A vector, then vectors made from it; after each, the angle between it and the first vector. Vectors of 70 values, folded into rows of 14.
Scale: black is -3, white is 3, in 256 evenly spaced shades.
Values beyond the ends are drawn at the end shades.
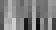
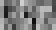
partly opposed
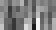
nearly opposite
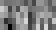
partly opposed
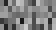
partly opposed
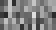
partly aligned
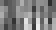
nearly opposite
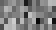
partly aligned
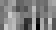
nearly parallel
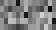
orthogonal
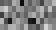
orthogonal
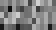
orthogonal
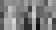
nearly parallel
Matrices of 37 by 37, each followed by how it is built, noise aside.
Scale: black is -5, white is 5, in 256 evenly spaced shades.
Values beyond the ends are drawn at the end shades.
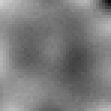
smooth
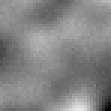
smooth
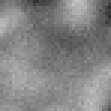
smooth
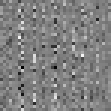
uneven columns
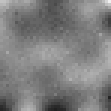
smooth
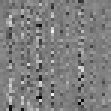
uneven columns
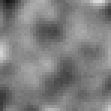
smooth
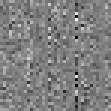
uneven columns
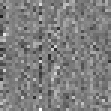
uneven columns
